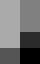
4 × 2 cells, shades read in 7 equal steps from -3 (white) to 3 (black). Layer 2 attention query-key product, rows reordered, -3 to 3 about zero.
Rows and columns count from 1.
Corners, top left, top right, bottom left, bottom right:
-1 0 1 3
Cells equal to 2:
1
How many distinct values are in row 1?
2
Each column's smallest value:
-1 0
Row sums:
-1 -1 1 4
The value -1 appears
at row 1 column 1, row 2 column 1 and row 3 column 1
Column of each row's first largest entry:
2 2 2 2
